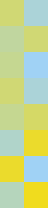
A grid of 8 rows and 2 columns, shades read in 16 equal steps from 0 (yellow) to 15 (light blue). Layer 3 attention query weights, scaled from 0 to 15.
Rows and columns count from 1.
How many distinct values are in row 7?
2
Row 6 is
12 1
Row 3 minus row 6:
-4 14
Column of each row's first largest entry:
2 1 2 2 1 1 2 1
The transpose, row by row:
6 9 8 6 8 12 1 11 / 13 6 15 13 5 1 15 0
